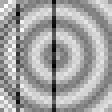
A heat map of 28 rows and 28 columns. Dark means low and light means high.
Columns 5 and 14 stand out from the rest. Rings spread out from the centre. There is no overall slope. A vertical seam about 20% of the way across splits the table, and the right part is calmer.
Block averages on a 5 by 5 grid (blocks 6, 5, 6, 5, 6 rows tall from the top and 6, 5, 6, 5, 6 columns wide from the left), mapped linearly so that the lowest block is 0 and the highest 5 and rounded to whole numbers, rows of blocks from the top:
3 4 3 4 4 | 3 3 3 3 4 | 3 5 0 5 4 | 3 3 3 3 4 | 3 4 3 4 4
